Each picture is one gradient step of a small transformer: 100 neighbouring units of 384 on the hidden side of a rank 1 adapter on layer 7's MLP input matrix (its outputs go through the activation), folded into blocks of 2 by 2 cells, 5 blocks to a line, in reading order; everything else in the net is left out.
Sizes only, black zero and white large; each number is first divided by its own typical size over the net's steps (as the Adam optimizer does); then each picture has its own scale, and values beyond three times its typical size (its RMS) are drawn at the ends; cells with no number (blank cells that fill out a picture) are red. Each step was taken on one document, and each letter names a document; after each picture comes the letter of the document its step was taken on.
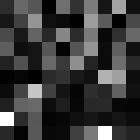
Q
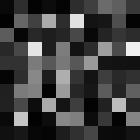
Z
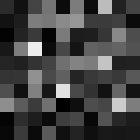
Z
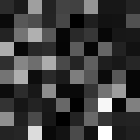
Q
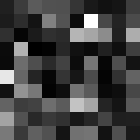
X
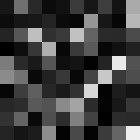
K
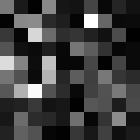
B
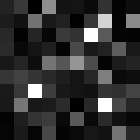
B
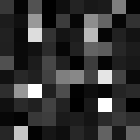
B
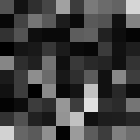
K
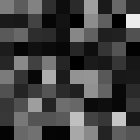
K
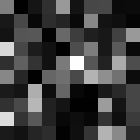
Q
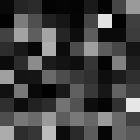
K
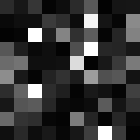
Q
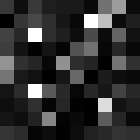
B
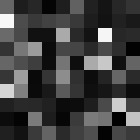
Z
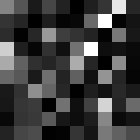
B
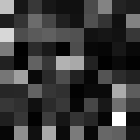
B
